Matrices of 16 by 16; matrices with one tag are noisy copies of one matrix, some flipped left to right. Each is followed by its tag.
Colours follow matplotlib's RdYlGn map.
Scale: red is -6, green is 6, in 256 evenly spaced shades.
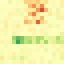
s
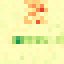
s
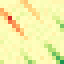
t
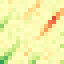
t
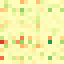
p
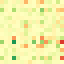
p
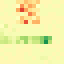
s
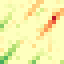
t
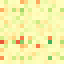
p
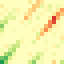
t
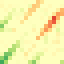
t
